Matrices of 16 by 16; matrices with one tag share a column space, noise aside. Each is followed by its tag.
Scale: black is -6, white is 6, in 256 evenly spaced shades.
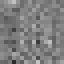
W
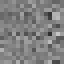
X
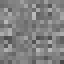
X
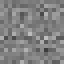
X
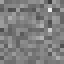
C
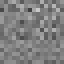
C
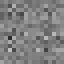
X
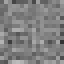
W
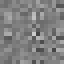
X
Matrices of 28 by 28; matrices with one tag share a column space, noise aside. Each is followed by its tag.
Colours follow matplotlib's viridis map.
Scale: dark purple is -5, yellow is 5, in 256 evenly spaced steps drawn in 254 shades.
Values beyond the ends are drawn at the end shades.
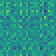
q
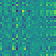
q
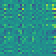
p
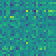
q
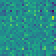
q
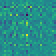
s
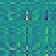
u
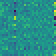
q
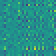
q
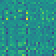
u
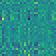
u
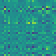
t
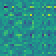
s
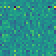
s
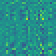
u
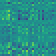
u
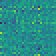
t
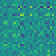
s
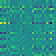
t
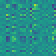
p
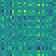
q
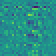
s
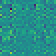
p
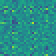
t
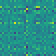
t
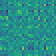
q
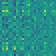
q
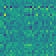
s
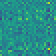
u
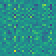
p
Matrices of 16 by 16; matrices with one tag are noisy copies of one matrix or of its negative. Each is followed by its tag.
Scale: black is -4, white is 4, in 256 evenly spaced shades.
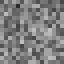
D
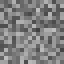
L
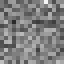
L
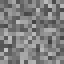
L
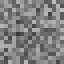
L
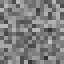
L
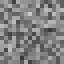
L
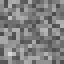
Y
